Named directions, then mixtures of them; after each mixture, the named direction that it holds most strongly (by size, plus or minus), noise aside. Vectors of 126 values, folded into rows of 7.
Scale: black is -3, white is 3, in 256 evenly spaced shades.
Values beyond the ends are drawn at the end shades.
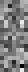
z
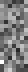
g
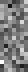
g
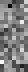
g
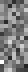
g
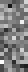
g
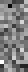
g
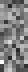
g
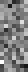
g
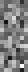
z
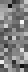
z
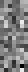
z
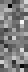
z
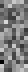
g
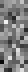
g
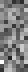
g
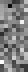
g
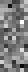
z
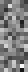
z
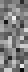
z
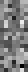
z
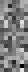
z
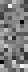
z
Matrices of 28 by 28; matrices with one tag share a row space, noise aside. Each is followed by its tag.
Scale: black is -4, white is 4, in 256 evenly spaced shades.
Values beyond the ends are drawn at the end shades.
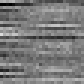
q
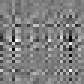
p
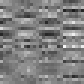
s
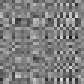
p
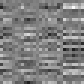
s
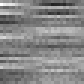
q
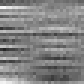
q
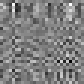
p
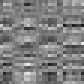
s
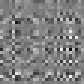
p
